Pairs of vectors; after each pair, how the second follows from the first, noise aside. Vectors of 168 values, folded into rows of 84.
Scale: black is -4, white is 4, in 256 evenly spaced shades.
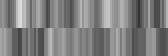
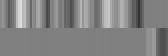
partly zeroed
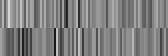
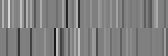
partly zeroed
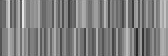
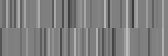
partly zeroed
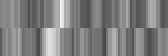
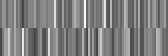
shuffled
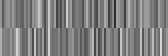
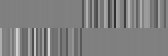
partly zeroed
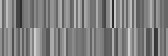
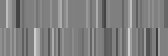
partly zeroed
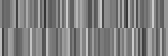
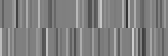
partly zeroed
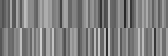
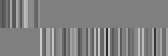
partly zeroed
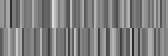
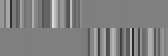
partly zeroed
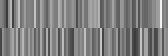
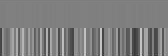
partly zeroed
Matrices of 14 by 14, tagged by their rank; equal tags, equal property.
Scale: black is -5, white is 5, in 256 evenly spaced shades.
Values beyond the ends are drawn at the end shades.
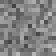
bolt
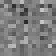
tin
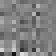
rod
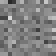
tin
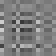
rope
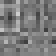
tin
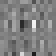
rod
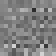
tin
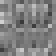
rod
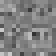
tin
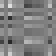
rope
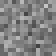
bolt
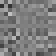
tin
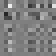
rod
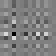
rope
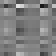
rope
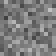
bolt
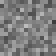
bolt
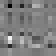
rod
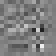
rod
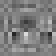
rod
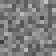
bolt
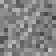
bolt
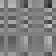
rope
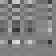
rope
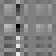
rope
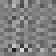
rod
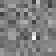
tin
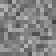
bolt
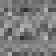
tin
